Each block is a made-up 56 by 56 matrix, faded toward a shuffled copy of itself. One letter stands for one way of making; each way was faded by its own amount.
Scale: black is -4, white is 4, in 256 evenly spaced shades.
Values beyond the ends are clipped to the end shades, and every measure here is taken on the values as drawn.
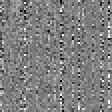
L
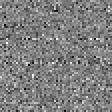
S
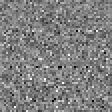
S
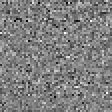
S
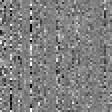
L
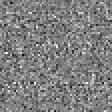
S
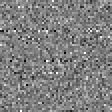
S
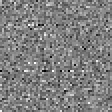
S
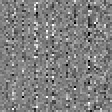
L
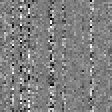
L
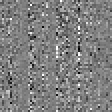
L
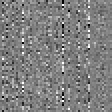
L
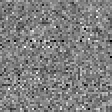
S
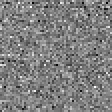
S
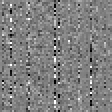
L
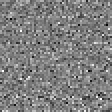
S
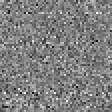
S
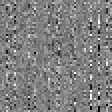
L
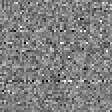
S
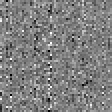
L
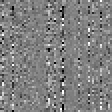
L
